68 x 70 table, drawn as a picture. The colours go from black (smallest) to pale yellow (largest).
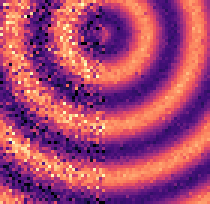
Average level on the scale: 50%. Seam: vertical, 50% of the way across, the right part calmer. Rings: centred on the top middle. Slope: none.
